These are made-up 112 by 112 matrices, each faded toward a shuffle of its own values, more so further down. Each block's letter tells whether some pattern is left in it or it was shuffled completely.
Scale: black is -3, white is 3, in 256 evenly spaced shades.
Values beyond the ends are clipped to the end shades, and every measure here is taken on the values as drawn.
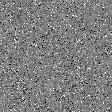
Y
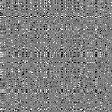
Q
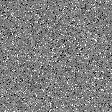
Y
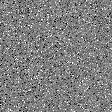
Y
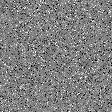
Y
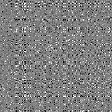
Q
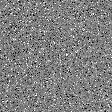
Y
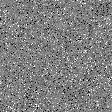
Y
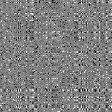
Q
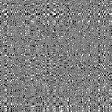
Q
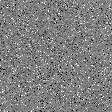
Y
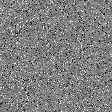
Y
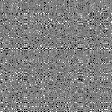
Q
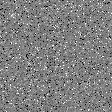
Y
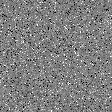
Y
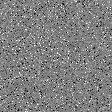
Y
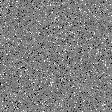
Y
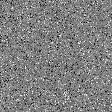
Y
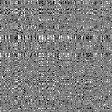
Q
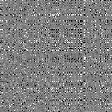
Q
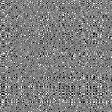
Q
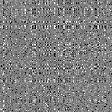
Q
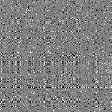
Q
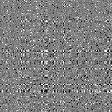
Q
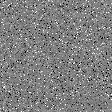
Y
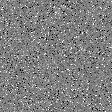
Y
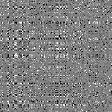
Q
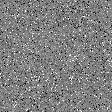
Y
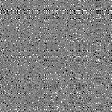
Q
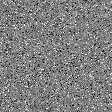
Y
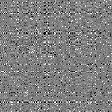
Q
